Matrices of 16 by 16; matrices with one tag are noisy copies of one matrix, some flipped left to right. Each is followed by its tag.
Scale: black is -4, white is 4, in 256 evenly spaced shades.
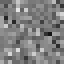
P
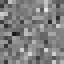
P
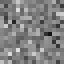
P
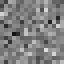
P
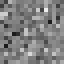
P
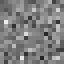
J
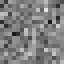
P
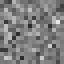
J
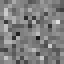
J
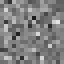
J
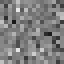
P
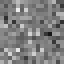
P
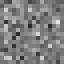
J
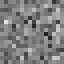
J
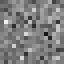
J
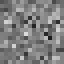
J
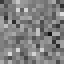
P
